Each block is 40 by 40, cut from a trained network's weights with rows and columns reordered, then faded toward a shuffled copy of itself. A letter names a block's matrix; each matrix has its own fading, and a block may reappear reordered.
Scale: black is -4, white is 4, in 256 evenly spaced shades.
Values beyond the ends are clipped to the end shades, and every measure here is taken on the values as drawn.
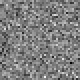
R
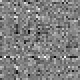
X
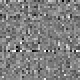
X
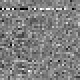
X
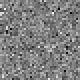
R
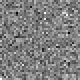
R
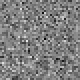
R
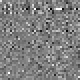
X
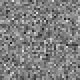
R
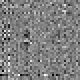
X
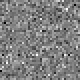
R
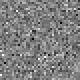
R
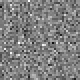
R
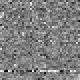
X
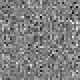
X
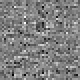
X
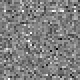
R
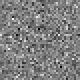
R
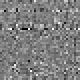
X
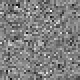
R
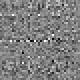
X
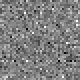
R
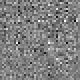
X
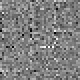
X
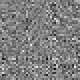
X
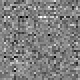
X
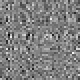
X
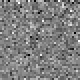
R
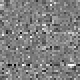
X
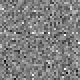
R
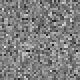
R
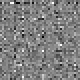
X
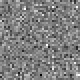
R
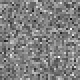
R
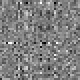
X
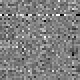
X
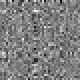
X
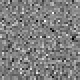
R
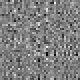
X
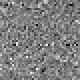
R
